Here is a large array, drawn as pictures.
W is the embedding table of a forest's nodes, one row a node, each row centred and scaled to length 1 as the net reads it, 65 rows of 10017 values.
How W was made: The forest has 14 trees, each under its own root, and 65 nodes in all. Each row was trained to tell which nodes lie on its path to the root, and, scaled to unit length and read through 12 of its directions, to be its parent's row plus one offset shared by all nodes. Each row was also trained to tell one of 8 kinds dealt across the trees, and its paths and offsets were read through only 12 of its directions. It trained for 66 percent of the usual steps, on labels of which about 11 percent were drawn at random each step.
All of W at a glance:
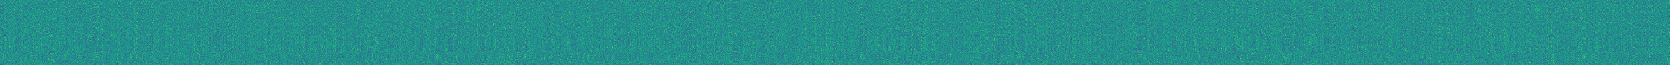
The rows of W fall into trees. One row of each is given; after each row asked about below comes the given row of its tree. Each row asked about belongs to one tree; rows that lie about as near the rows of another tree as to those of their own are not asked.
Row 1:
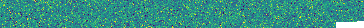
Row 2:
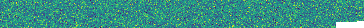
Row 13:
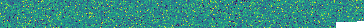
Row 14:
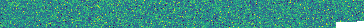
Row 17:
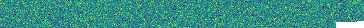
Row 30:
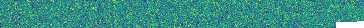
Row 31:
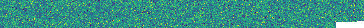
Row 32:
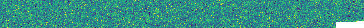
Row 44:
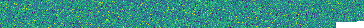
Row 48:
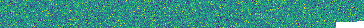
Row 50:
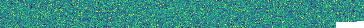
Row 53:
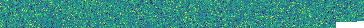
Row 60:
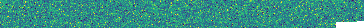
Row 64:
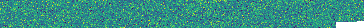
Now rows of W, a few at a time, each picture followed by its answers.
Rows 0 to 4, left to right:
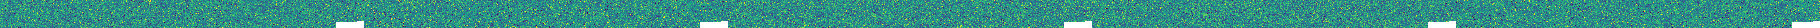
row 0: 13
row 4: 14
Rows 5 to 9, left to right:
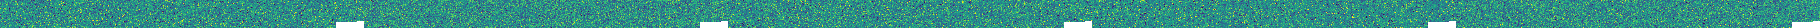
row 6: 44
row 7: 14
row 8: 53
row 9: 17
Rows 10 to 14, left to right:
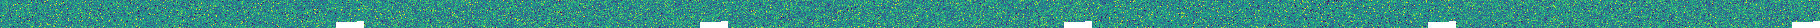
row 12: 30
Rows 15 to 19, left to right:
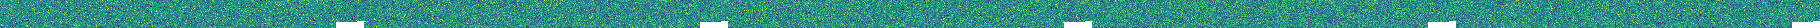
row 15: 60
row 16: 53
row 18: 13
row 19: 30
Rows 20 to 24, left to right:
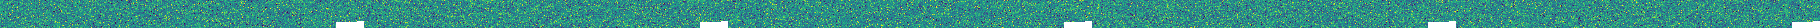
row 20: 64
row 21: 32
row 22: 14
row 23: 48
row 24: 48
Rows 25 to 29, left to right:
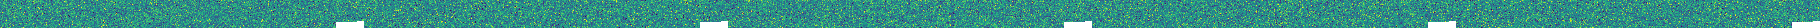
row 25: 32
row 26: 60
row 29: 31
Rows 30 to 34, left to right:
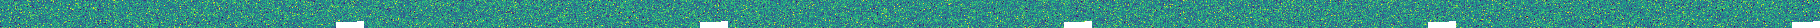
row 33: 50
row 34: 1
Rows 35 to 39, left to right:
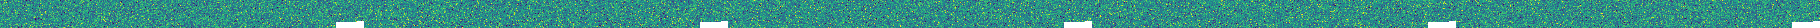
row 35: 1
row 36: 53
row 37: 48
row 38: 60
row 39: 48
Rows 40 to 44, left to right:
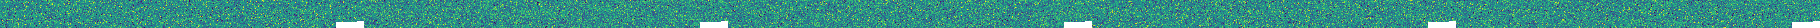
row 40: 53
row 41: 50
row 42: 30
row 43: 50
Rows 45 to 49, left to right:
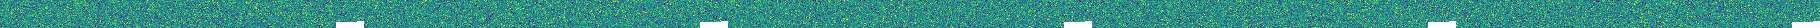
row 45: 48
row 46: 60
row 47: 32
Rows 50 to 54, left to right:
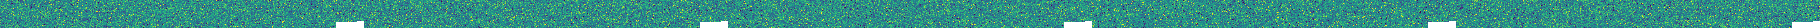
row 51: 31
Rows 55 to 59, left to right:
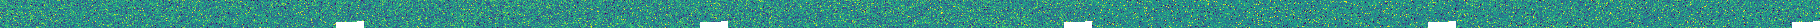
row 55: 32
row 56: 14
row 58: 60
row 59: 14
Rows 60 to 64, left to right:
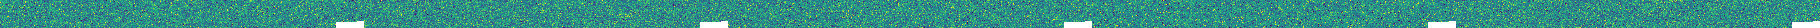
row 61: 13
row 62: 50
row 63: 1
